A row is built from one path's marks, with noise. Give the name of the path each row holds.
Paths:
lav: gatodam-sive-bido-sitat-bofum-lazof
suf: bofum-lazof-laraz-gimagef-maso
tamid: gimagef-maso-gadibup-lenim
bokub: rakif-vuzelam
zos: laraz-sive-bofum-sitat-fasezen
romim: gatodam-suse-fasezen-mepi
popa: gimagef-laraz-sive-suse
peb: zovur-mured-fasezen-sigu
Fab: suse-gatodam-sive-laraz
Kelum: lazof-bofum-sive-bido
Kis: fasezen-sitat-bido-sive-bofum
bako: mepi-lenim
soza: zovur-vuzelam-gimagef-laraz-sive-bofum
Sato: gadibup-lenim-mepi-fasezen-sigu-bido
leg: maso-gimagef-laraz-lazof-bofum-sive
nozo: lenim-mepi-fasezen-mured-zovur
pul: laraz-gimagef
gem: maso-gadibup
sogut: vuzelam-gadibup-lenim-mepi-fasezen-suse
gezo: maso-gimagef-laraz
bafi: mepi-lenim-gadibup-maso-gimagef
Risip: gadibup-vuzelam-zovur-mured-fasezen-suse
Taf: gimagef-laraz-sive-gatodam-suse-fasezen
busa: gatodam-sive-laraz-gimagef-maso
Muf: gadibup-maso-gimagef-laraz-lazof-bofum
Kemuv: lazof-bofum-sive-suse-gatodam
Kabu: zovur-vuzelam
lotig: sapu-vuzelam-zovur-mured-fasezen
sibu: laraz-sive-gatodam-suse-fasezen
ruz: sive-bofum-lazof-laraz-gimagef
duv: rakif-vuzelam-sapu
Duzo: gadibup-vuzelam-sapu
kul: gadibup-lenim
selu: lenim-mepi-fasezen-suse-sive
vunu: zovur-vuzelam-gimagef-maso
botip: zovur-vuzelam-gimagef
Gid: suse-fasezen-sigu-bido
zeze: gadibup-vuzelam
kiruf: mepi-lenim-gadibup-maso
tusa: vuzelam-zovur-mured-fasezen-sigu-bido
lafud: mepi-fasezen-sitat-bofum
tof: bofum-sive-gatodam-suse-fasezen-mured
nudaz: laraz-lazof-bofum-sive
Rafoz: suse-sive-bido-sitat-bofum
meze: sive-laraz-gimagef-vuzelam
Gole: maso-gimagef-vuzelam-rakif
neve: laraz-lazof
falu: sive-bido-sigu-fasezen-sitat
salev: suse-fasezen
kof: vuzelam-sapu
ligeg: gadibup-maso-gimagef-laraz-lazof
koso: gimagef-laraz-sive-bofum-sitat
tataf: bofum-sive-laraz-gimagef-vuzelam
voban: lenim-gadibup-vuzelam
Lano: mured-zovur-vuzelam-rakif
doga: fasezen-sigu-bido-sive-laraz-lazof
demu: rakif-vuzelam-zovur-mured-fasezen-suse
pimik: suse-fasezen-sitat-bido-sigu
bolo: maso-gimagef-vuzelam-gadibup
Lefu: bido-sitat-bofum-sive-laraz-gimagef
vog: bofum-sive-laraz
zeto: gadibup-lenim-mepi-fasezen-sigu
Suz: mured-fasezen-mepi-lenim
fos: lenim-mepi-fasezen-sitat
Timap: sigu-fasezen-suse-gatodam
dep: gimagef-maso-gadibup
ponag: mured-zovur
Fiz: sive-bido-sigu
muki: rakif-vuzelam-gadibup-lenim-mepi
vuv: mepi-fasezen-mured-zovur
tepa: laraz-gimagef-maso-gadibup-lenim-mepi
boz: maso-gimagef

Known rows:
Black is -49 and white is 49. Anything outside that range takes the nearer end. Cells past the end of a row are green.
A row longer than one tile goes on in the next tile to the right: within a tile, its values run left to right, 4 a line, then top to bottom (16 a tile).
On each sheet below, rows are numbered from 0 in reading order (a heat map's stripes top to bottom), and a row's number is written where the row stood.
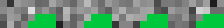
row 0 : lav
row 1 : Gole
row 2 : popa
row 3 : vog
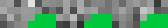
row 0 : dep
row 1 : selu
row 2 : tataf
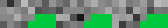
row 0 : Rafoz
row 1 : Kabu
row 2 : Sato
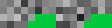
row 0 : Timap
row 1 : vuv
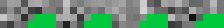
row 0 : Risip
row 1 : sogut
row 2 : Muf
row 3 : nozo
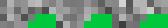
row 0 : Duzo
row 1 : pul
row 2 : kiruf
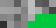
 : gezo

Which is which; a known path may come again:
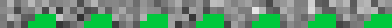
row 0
kul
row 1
demu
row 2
Taf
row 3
Sato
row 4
ruz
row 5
Muf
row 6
bafi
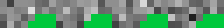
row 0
lav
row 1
meze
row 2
tamid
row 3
vuv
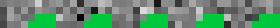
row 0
duv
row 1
tusa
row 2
vog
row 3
Lefu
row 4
ponag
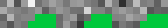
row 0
gem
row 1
Kelum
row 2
Rafoz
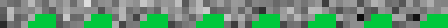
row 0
Gole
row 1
bolo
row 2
zeze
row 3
tepa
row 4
salev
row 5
Fab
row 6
lotig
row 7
Kabu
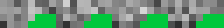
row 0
gezo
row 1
kiruf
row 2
Kemuv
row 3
selu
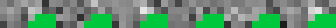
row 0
tataf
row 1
Lano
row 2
leg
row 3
Kis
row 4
popa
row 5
busa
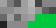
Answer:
boz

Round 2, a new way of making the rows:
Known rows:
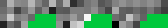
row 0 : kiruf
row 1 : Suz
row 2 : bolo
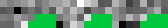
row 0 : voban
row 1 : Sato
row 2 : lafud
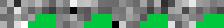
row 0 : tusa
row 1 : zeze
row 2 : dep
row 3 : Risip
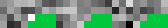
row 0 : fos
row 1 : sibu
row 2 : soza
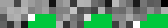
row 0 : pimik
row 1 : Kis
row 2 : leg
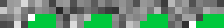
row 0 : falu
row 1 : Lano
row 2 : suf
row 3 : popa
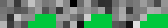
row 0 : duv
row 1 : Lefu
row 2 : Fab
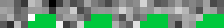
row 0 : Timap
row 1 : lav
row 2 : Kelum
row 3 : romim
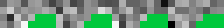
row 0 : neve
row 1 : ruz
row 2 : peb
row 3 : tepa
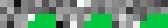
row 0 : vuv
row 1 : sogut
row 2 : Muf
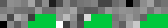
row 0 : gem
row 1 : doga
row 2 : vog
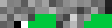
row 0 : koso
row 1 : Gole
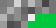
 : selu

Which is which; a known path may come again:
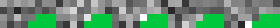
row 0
Kabu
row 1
Fiz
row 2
salev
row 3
ponag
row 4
popa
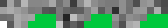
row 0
demu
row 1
duv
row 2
suf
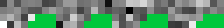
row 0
doga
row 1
boz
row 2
Duzo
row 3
bako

